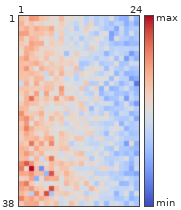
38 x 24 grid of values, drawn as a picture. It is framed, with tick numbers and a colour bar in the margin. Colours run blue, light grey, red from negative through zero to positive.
The histogram is bell-shaped. There is an overall slope up to the left. In the bottom left lies a patch that is rougher than the rest. The texture is fine-grained noise.
